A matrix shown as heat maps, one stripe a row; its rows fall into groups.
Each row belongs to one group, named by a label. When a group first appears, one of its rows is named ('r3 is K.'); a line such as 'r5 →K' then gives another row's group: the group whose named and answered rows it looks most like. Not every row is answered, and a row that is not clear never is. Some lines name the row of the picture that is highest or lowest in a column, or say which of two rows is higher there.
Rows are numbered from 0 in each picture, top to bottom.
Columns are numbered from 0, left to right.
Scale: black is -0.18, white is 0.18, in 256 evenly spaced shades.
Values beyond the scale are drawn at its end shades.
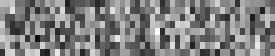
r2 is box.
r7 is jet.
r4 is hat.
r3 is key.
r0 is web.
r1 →web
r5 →web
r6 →hat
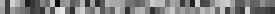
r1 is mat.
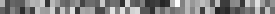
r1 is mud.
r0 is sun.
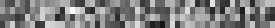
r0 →box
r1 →sun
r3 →sun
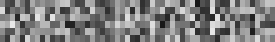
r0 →box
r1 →key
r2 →sun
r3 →web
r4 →box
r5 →jet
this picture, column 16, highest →2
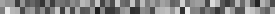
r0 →mat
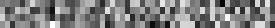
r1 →mat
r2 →key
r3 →sun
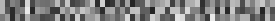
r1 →mud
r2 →key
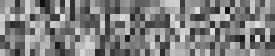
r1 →jet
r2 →web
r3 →sun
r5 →mud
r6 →hat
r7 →hat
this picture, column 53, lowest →6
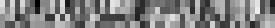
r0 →web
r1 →web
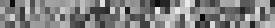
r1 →mud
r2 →jet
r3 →box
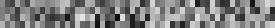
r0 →box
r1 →mat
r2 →hat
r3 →jet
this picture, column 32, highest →3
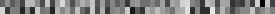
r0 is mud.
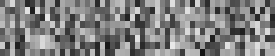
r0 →web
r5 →hat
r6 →sun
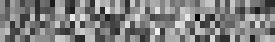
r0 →mat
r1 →mat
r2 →sun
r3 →key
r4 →hat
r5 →box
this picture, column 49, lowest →1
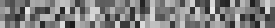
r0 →box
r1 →key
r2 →hat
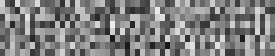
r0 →key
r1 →hat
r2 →mud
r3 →key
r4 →mud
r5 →mat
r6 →sun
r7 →mat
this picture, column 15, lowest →2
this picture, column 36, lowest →6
